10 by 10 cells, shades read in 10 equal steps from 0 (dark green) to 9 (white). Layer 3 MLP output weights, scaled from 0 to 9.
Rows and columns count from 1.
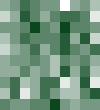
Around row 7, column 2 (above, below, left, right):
4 2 5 3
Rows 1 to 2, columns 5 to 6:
4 4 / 5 3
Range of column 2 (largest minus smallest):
3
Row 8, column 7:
8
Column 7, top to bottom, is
9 2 0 1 1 3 1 8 6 4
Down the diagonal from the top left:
5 5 3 3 5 6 1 6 3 4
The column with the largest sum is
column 1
